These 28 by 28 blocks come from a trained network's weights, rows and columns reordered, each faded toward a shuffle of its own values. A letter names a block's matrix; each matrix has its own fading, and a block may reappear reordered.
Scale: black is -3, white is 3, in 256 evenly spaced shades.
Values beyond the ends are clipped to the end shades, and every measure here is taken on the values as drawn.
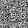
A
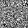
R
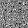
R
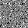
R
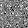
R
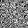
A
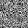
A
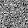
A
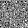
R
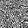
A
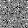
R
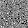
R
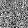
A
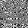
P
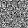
A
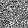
A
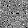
R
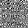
P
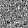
R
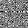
P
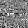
P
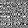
P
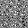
R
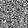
A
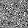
A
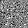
R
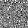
R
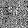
R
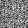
R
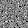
R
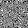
R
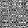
P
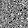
R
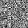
A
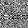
P
